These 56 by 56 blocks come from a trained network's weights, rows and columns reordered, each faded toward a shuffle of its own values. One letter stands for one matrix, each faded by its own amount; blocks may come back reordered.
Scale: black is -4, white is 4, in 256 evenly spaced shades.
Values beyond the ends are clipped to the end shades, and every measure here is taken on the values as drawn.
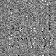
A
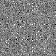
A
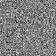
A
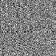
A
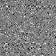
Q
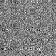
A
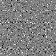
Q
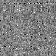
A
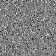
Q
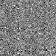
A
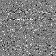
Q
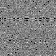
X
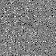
Q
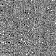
A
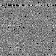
X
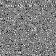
Q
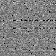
X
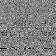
X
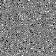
Q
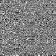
X
